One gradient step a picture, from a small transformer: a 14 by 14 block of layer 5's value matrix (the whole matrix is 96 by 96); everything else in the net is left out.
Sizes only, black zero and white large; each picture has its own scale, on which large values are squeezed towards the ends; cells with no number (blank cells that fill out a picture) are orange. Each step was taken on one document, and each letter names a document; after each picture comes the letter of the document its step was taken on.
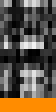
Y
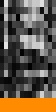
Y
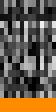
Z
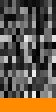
Z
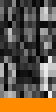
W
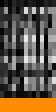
Z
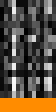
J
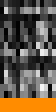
W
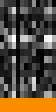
J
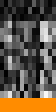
W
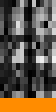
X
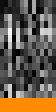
W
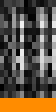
X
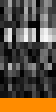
W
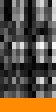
X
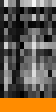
Y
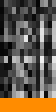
Z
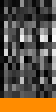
J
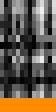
X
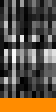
J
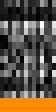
Z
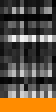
Z
